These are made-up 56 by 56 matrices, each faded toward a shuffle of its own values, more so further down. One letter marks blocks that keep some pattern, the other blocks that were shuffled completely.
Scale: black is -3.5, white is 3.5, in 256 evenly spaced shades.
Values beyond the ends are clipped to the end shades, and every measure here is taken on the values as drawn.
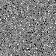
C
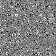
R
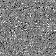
R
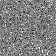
C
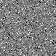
C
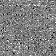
R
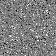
C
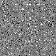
R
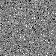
C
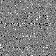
R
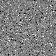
C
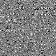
R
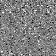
R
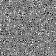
R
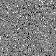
R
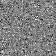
R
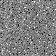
C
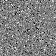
C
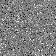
C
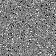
C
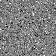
C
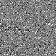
R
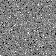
C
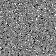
C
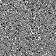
R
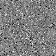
R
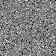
C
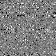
R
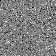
R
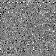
R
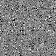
R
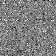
R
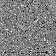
R
